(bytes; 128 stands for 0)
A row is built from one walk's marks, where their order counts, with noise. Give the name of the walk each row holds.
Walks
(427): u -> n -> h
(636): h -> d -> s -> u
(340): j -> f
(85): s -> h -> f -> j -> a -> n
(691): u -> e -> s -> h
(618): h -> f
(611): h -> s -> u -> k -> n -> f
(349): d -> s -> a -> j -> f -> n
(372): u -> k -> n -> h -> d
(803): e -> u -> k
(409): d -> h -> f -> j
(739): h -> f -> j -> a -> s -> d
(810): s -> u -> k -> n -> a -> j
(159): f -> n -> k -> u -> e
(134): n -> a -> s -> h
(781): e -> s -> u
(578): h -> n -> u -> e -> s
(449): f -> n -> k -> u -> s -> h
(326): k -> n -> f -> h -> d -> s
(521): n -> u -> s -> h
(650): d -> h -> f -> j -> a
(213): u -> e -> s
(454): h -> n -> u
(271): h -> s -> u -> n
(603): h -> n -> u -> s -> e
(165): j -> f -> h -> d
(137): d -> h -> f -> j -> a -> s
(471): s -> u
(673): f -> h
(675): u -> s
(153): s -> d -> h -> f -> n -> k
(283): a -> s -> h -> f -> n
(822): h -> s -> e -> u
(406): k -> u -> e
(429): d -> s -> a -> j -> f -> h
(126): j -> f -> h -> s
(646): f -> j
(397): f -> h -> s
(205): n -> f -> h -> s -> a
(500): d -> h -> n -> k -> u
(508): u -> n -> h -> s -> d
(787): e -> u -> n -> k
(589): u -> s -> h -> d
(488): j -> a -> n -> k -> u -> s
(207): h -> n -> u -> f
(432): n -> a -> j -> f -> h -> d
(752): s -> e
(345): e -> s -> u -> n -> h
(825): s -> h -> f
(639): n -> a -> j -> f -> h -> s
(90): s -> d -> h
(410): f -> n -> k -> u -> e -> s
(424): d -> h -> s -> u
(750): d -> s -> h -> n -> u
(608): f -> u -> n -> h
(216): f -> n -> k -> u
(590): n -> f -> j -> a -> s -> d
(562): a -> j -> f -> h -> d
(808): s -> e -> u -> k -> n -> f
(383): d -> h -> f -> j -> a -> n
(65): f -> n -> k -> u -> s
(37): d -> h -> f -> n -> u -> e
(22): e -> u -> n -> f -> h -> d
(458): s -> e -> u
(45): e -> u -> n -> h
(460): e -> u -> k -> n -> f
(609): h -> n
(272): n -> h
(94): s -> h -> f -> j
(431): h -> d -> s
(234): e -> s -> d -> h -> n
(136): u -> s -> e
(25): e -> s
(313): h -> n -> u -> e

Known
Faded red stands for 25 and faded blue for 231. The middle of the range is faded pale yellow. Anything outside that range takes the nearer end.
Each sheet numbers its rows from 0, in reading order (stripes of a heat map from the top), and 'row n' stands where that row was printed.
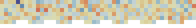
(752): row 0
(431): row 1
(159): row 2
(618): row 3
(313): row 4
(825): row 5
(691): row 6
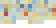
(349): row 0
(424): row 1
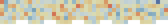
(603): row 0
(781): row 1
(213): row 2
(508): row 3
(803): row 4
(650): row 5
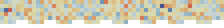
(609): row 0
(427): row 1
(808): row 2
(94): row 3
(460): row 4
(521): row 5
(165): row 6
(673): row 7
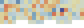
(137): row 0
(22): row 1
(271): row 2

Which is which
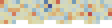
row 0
(340)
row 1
(429)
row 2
(136)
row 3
(383)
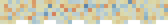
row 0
(675)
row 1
(590)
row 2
(25)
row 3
(216)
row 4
(471)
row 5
(45)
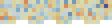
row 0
(449)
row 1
(646)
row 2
(409)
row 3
(90)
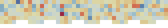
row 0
(458)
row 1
(611)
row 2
(85)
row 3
(345)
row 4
(372)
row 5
(750)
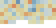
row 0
(37)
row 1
(822)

